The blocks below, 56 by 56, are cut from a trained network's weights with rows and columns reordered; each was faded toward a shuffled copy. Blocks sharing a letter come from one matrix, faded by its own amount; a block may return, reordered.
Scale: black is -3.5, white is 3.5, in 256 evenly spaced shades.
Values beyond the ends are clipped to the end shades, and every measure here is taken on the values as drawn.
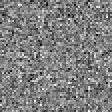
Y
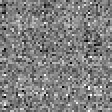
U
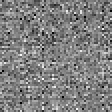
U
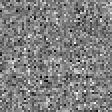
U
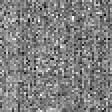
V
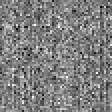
V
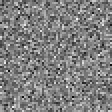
Y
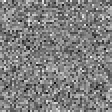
Y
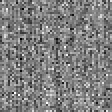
V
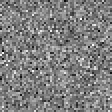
Y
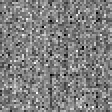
V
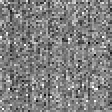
V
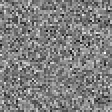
Y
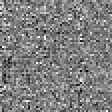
U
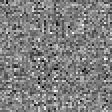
U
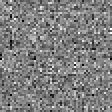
U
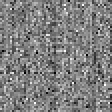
V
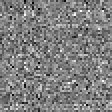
U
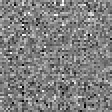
U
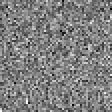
Y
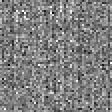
V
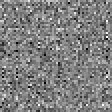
U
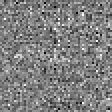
U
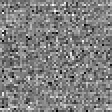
U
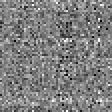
U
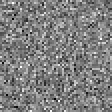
Y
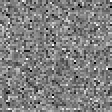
U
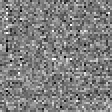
U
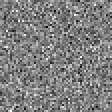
Y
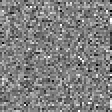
U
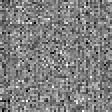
V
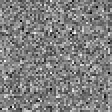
Y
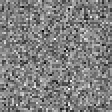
Y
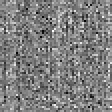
V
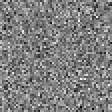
Y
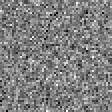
Y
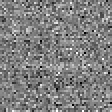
U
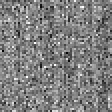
V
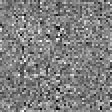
U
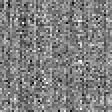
V
